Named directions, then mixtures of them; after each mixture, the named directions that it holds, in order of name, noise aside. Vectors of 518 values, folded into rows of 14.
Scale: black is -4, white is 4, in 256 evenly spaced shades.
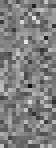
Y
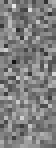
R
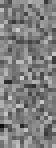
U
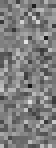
Y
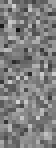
R, U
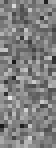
R, U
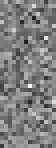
Y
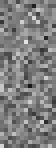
Y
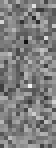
Y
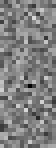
U, Y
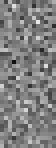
R, Y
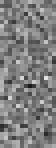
U, Y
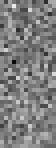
R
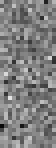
R, U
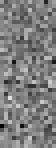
R, U
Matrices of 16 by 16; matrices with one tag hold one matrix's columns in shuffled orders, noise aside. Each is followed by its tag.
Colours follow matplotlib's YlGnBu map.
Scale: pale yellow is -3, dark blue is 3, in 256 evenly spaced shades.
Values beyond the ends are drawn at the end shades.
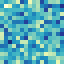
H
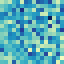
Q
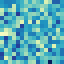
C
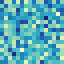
Q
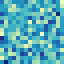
C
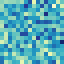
H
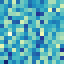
C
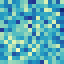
Q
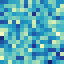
C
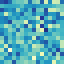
Q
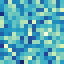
C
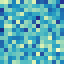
Q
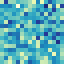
H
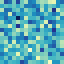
Q
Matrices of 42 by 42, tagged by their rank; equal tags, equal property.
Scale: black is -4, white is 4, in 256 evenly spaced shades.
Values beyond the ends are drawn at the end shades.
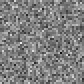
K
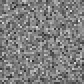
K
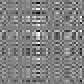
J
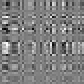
J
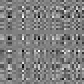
J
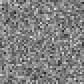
K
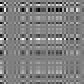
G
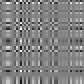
G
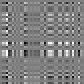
G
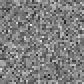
K
